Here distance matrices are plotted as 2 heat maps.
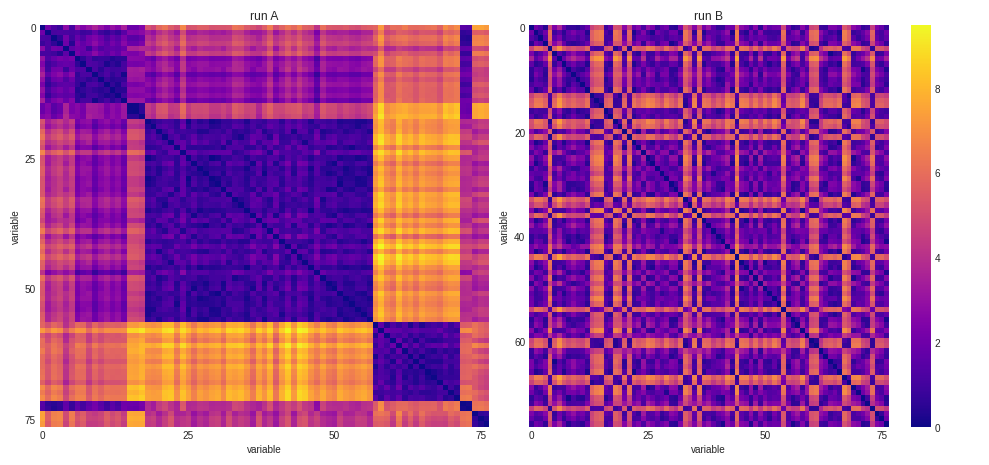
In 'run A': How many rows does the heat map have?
77
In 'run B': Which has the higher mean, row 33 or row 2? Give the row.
33
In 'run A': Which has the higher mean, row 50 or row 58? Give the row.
58
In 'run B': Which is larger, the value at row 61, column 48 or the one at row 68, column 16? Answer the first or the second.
the first
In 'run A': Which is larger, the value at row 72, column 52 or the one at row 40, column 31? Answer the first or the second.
the first
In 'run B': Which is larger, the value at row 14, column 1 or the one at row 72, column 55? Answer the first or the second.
the first
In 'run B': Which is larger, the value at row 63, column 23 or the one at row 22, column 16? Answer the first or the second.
the first
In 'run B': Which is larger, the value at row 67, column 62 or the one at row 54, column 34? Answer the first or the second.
the first
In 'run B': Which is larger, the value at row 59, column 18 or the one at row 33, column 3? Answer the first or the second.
the second
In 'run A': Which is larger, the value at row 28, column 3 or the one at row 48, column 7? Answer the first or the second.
the first
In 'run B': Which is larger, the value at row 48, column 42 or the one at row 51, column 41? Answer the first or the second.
the first
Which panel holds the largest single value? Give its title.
run A
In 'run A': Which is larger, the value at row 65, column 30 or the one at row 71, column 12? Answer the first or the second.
the first
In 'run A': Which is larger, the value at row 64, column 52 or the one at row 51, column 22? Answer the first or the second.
the first
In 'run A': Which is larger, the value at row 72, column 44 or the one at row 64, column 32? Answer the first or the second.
the second
